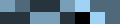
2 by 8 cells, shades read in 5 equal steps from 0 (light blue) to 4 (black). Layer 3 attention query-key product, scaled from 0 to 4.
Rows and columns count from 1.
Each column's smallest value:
1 2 1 1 1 0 0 2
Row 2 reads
3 3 1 1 3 4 0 2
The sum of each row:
14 17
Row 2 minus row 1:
2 1 -2 -2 2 4 -2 0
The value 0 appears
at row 1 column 6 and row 2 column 7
